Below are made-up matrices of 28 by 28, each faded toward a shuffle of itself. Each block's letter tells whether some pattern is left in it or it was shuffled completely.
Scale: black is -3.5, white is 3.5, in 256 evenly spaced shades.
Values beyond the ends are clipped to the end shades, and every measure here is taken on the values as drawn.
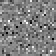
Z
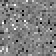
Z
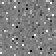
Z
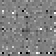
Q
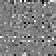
Q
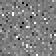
Z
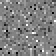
Z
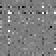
Q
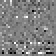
Q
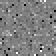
Z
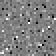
Z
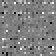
Q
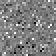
Z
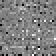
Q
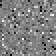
Z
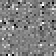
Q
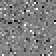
Z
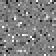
Z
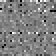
Q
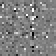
Q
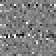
Q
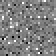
Z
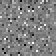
Z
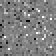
Z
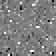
Z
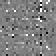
Q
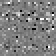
Q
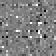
Q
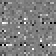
Q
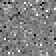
Z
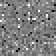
Z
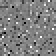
Z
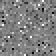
Z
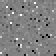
Z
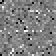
Z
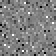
Z
